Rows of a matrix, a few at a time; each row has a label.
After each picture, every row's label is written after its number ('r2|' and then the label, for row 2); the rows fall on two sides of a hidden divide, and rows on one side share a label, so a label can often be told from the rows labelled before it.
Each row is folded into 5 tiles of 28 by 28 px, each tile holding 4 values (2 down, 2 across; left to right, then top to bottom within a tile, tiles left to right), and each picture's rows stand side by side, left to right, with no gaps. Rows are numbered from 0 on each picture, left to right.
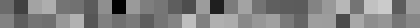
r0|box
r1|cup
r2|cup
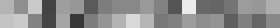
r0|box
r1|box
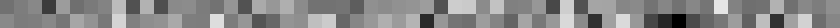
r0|cup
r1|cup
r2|cup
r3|box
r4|box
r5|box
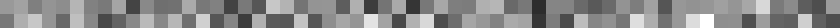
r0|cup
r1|box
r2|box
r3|box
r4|cup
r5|box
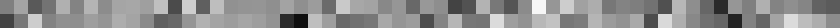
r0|cup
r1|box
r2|cup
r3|cup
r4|cup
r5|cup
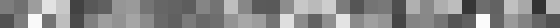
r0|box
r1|cup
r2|box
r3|box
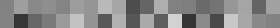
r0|cup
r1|box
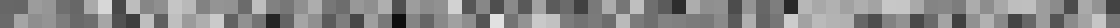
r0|box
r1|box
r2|box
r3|cup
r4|box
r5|cup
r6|box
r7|box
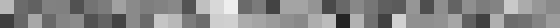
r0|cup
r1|cup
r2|cup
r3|cup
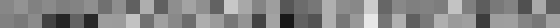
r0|cup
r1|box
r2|cup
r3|cup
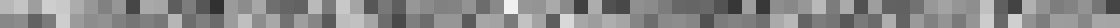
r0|box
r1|cup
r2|box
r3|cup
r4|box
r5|cup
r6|cup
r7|cup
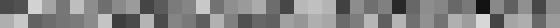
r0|box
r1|cup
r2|box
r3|box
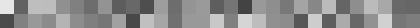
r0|box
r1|cup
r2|box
